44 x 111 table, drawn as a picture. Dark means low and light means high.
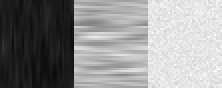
The table splits into one row of 3 panels. Panel 1,1: very low, streaked downward, faint in contrast. Panel 1,2: high, streaked across. Panel 1,3: very high, fine-grained, faint in contrast.
